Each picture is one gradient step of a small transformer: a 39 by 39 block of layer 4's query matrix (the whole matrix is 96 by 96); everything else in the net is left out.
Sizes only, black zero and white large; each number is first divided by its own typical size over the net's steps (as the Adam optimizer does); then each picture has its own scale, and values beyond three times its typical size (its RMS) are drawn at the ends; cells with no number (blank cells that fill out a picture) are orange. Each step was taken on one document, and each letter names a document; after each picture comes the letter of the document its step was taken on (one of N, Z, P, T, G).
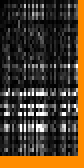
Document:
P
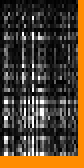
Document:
P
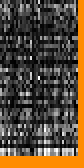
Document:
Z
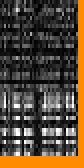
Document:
Z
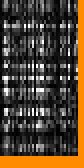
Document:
P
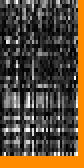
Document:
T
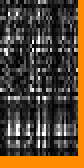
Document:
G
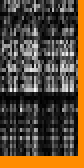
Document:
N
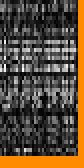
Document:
N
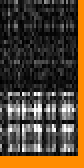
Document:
N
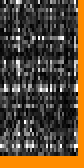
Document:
T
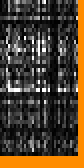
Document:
G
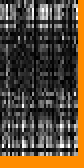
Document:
T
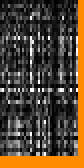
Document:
G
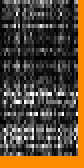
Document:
T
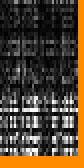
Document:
N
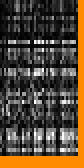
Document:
N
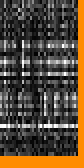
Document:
Z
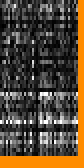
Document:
T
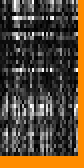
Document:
T
